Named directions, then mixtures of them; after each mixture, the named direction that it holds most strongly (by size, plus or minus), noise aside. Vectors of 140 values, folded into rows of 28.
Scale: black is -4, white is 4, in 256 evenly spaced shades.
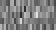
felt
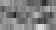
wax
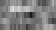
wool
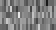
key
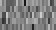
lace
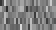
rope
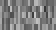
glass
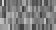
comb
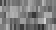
wax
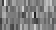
glass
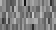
lace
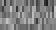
key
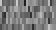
lace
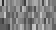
comb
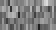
key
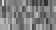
comb
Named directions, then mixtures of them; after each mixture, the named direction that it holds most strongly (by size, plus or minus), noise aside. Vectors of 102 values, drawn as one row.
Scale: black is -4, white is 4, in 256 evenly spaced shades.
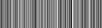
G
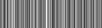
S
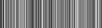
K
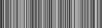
K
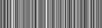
S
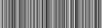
S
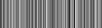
S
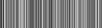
K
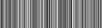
G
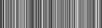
K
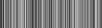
K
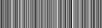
G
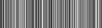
K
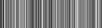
K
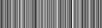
G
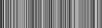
K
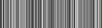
K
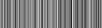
G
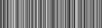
S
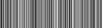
G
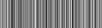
G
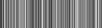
K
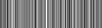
S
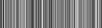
K
